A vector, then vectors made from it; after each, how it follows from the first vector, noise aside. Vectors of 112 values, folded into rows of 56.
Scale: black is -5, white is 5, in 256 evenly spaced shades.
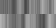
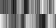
scaled up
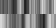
scaled up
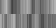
reversed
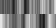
scaled up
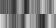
scaled up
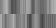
reversed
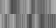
reversed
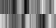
scaled up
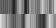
scaled up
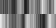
scaled up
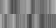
reversed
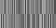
sign-scrambled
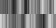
scaled up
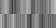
reversed
